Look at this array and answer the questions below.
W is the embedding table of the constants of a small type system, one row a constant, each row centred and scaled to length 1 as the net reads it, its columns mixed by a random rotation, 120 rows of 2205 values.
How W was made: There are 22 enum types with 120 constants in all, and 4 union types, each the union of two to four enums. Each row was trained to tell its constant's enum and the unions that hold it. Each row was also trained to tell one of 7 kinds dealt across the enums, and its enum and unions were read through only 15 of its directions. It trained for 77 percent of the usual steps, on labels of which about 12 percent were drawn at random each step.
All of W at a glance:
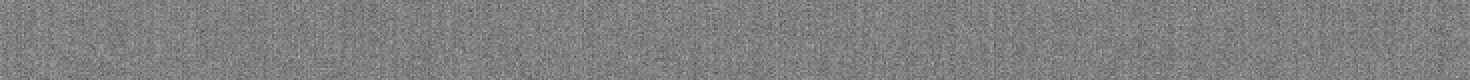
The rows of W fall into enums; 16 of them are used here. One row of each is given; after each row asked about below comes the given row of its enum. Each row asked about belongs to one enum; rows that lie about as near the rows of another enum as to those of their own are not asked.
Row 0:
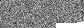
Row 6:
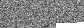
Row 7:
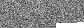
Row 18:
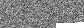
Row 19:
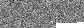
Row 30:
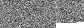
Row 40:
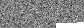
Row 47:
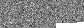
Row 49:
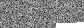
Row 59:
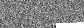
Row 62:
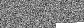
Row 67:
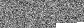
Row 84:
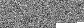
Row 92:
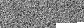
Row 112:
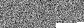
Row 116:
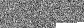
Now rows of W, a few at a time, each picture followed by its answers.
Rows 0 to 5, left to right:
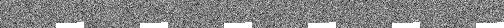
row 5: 49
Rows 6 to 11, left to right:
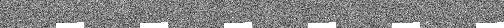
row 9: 18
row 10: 18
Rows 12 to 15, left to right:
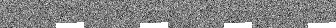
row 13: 6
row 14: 6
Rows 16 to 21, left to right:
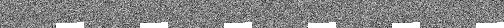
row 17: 7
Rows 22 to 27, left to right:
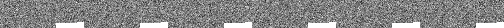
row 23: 67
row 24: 84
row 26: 84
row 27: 67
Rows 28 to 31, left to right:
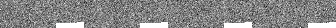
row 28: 0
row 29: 62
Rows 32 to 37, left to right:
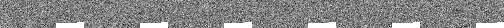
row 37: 6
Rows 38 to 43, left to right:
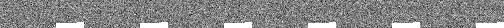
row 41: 116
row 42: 112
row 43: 112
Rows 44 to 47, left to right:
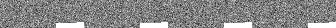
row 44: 84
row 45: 92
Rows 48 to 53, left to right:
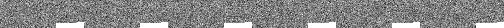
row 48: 18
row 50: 67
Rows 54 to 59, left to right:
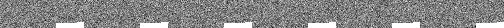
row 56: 49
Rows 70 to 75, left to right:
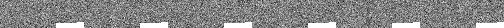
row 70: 18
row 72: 67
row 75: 116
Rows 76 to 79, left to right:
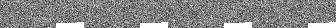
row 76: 6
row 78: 19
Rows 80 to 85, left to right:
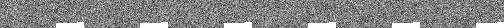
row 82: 18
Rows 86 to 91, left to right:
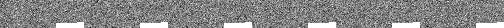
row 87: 112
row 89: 92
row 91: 84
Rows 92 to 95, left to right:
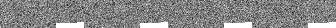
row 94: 30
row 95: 30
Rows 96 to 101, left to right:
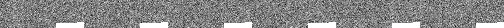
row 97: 112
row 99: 0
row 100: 30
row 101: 67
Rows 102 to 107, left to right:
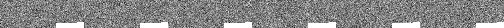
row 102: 6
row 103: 59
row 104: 92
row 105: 30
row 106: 0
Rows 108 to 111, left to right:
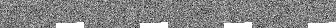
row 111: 84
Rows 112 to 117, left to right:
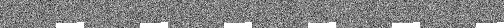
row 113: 47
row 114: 19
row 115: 30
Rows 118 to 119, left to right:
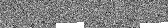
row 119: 59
